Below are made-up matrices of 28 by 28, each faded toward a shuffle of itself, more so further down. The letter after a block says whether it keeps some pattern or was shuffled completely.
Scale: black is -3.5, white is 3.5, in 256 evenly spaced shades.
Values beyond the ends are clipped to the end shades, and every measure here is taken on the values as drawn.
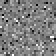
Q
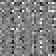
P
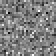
Q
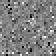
Q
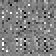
P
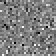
Q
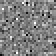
Q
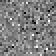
Q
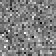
Q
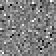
Q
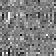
P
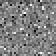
Q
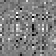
P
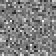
Q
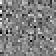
P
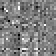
P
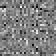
P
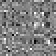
P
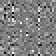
P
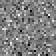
Q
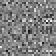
P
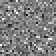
Q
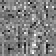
P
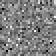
Q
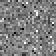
Q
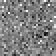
Q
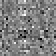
P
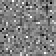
Q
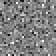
Q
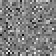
P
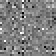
P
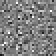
P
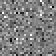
P
